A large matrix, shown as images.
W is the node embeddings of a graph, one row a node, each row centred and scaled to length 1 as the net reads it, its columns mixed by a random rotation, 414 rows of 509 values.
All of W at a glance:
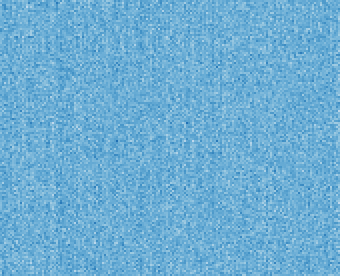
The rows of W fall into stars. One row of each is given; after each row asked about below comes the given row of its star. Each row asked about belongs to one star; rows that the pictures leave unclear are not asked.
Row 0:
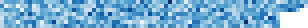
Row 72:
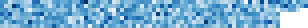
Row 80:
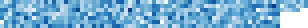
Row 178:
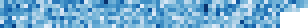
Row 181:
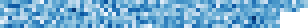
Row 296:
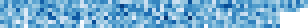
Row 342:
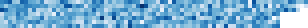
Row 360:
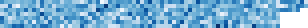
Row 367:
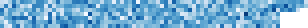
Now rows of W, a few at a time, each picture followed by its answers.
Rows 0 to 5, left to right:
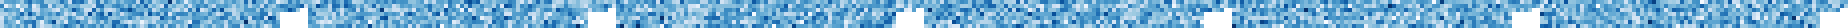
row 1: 296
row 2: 80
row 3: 342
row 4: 181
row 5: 181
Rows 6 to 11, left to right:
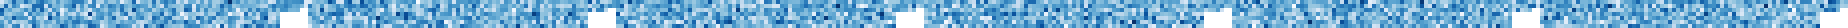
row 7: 0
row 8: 296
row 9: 0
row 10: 296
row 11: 342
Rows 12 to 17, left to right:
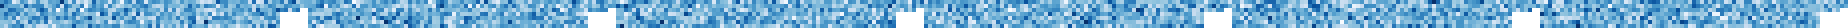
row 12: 342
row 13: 0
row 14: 80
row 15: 296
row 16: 360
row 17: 181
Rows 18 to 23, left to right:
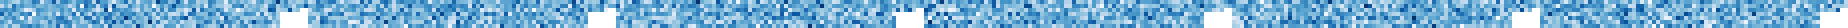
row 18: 72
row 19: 0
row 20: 0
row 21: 80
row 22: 367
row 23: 360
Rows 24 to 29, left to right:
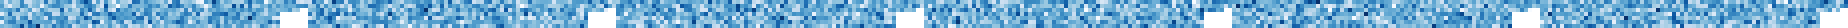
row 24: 72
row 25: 178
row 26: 296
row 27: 342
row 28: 367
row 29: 72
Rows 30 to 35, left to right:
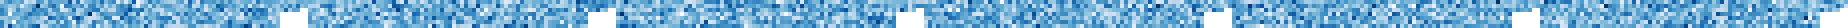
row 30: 296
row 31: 72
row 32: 181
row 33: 80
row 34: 342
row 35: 296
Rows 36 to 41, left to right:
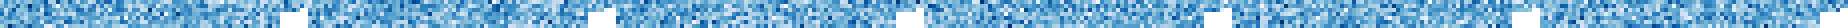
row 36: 178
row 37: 178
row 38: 360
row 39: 367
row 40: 80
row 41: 342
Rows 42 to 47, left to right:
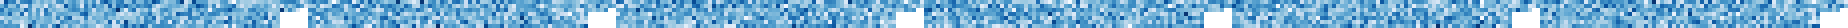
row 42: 178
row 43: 360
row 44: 360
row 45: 296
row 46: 342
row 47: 296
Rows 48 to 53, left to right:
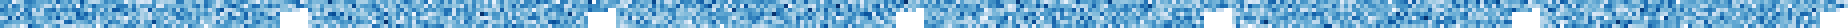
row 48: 178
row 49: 0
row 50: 72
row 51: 296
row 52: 342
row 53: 367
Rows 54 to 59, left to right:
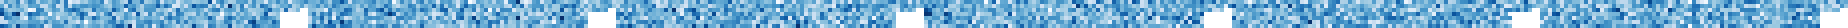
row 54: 181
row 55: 181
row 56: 181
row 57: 80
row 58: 0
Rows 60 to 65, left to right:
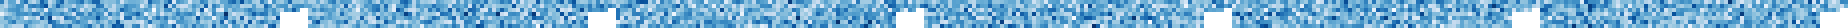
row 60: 0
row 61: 0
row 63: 0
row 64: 181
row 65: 80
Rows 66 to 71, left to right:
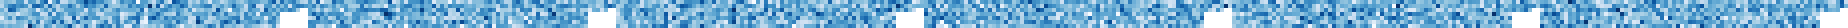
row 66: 367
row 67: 181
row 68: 367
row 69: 178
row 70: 0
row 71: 181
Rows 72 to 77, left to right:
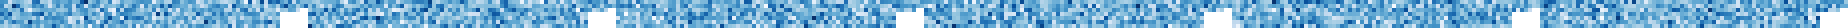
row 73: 178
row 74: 296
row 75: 72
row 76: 367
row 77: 296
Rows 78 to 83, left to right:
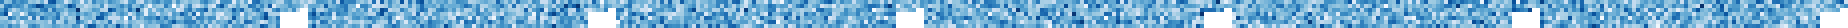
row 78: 296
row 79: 181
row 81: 342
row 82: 342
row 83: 360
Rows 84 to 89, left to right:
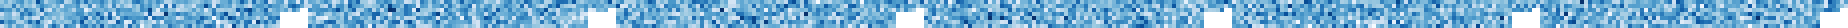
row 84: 0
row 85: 360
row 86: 72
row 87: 360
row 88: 0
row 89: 342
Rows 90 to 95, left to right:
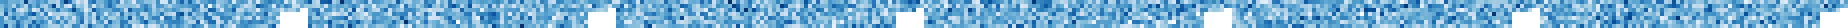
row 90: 181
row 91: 360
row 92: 296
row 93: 178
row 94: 367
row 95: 367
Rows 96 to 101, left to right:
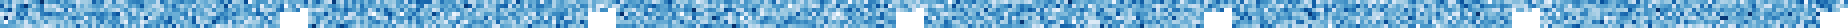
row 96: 342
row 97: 181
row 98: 181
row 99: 360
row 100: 181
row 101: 72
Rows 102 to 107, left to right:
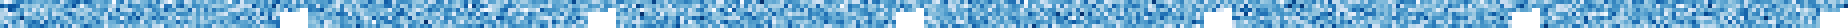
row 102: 367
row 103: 0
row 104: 72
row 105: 72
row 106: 0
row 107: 80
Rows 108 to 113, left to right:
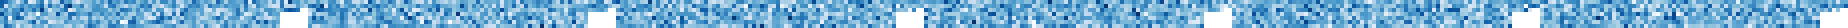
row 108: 342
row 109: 0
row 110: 360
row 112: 178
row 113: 72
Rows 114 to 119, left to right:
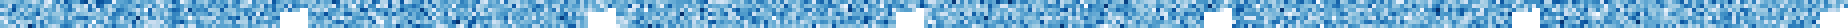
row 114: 367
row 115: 181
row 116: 72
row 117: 367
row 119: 80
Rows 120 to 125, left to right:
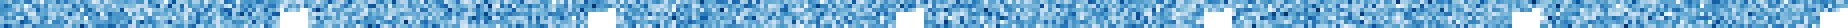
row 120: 80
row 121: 367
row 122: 367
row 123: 360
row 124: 360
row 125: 367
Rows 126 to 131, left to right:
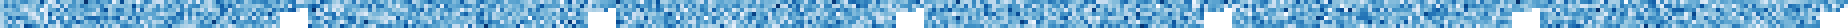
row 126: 367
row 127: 80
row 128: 360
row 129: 360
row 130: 72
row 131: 181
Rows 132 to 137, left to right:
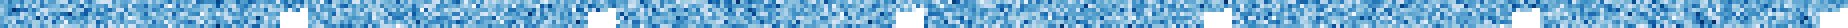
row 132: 360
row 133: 72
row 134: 181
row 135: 360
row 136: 72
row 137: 296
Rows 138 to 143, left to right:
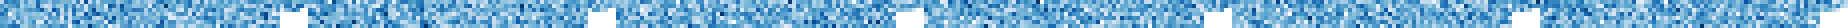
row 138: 296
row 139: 181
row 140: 80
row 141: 296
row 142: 72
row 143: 296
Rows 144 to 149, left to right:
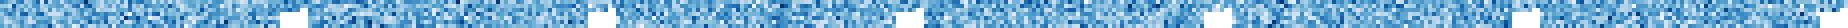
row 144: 72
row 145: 80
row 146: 296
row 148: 80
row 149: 0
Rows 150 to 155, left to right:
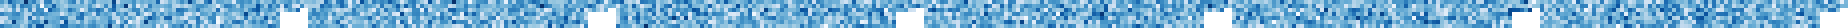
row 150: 181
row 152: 178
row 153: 360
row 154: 342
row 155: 0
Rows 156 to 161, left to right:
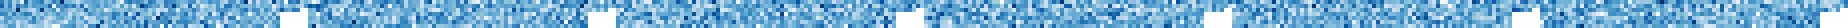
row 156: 342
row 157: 80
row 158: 0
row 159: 342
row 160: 342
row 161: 80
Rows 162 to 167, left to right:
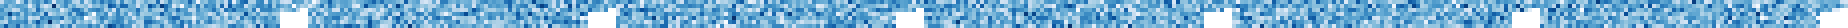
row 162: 181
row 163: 72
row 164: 360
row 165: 342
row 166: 367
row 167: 178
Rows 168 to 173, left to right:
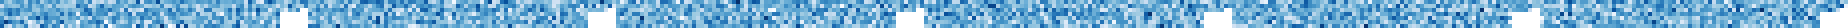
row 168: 360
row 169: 178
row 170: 80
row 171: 0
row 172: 0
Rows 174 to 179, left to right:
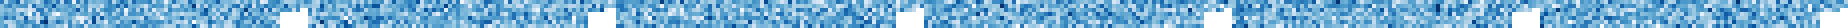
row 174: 80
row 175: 367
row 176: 80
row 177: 360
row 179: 360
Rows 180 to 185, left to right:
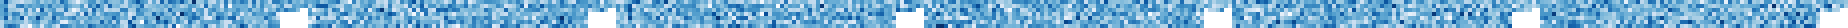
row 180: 342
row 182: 0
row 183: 181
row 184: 80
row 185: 181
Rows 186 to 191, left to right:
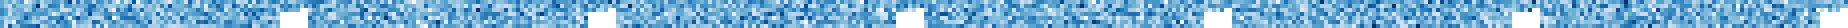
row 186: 72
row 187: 360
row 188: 72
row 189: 80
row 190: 360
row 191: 72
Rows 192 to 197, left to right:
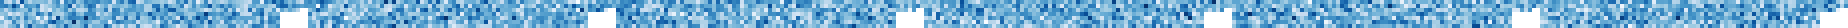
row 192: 367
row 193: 367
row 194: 80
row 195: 296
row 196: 181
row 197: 367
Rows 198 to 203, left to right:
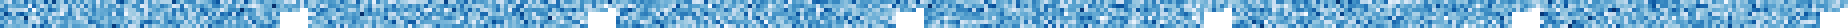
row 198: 80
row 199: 360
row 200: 360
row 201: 296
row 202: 178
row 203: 181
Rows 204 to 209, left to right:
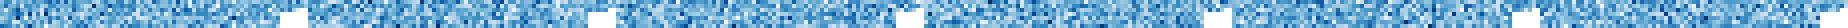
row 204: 178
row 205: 342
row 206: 367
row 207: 181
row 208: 72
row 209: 296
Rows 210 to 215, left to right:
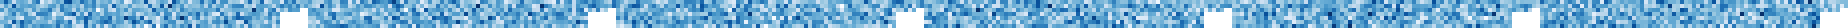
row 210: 72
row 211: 72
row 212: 72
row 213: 181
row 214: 0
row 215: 80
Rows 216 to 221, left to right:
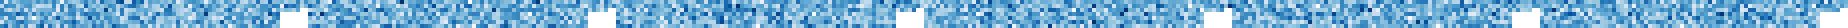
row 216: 80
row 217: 181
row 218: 296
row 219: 72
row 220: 296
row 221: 0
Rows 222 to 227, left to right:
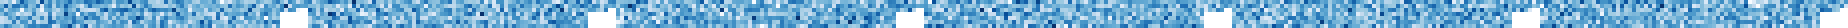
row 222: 367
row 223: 80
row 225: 181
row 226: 367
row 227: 178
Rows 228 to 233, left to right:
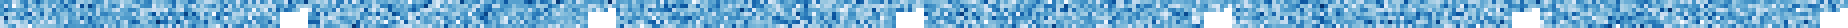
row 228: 342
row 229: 360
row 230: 342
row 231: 296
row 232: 72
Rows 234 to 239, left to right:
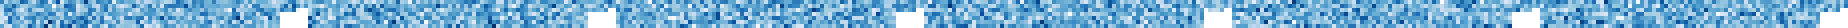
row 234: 367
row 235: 360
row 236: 0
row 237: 181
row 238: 342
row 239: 80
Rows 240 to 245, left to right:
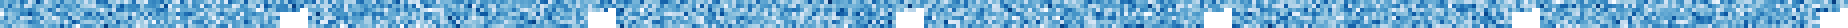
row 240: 0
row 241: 360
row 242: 80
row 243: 360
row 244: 181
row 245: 342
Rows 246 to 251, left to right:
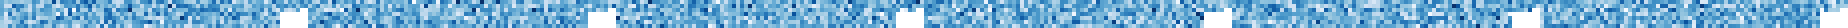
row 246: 72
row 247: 80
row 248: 360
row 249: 80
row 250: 296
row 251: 181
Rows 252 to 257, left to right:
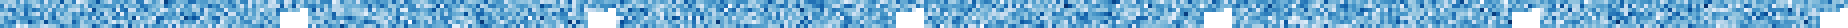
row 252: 342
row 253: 72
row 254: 178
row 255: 342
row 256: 296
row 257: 0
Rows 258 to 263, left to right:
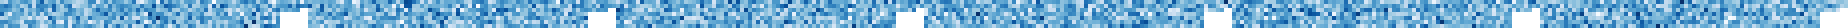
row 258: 296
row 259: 0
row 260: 80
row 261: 360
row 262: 181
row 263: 80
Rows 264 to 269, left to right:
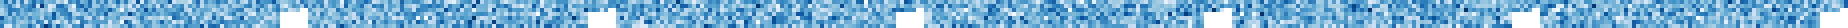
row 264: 360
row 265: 296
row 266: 342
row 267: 367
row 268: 296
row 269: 80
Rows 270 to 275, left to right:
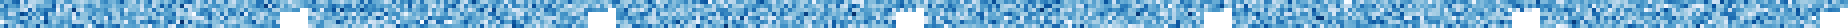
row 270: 80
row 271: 342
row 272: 72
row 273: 178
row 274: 72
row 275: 342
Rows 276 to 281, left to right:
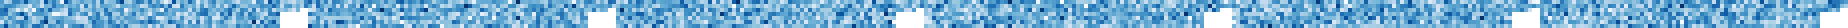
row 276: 80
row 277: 181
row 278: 80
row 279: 367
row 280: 367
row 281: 342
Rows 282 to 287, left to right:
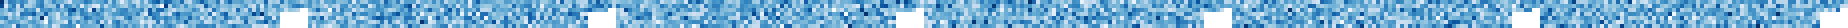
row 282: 0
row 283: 0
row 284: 0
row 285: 367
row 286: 360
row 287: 360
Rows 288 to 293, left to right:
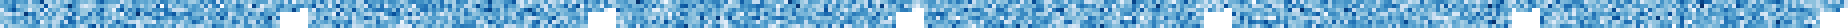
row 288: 0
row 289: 178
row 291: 181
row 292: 181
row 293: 360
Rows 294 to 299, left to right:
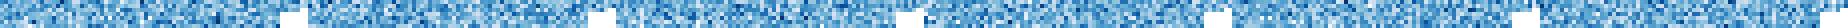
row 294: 342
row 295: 367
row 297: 360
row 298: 296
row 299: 80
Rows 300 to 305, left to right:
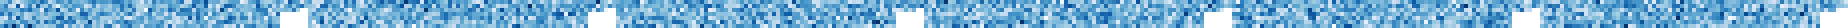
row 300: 178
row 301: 367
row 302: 72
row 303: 367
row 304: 181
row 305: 367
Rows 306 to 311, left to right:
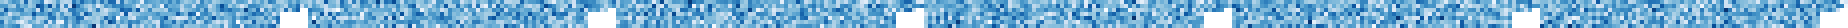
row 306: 296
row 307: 72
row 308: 178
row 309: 0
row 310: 296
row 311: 178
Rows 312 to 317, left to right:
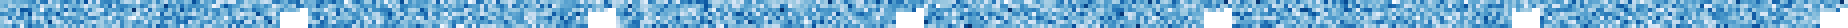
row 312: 178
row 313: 181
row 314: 72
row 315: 360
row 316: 181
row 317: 360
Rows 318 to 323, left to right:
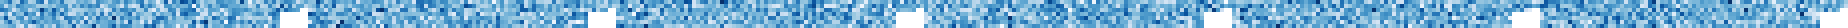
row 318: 342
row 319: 181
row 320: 178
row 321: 367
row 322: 367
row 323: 296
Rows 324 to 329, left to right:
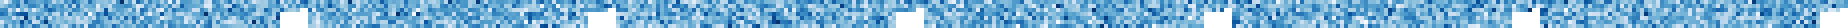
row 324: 80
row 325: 0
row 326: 342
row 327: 360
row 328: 360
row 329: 80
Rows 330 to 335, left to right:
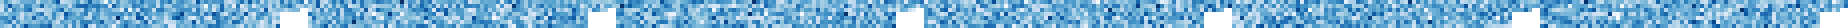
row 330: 360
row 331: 181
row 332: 80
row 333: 72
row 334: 367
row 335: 80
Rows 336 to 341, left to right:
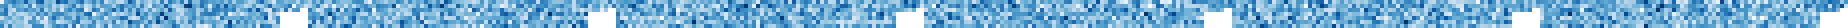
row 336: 296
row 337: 80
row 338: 296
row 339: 72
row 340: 72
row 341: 178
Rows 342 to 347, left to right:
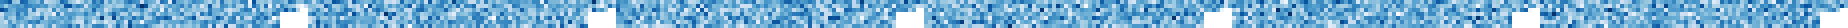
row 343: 181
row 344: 342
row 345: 367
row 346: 178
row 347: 181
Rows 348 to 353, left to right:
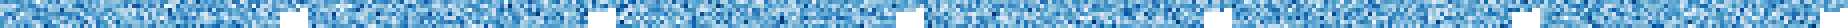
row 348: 360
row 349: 80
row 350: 296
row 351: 80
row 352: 342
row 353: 181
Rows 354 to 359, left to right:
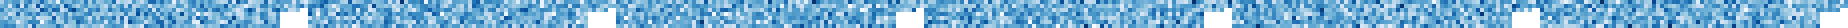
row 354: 296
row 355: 296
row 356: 360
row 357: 80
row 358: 72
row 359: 342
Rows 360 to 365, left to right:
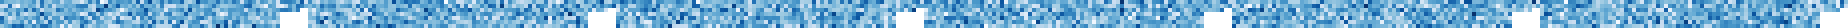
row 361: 367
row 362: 360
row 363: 360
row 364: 360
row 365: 360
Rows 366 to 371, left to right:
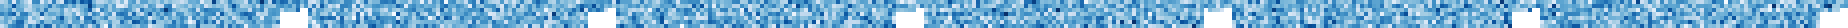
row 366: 72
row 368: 80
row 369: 181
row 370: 80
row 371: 72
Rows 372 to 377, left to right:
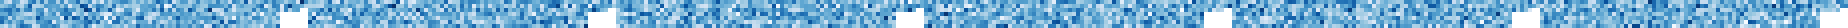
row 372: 360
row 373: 360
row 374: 0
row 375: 80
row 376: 178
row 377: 181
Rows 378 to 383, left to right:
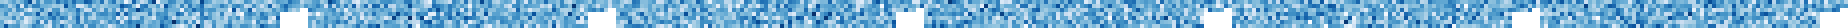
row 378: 296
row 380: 72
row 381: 181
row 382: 360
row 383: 0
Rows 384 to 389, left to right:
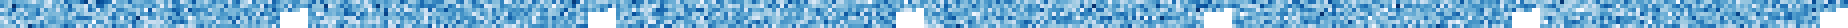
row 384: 367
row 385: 296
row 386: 80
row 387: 72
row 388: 0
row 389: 367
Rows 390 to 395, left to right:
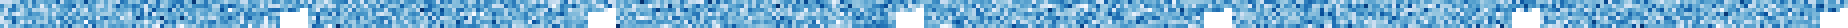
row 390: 367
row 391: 178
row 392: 181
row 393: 342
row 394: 0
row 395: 0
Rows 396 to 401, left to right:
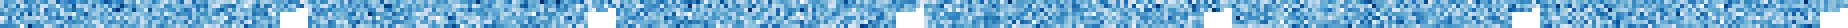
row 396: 178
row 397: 360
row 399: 367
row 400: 342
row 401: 296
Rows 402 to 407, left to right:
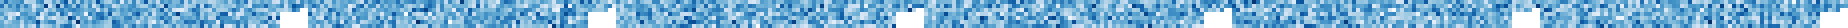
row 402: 0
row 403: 178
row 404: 0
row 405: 72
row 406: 80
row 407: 80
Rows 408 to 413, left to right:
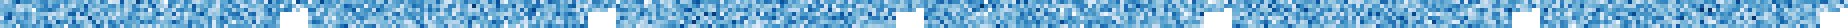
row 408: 80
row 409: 296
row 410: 0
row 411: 80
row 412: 296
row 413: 360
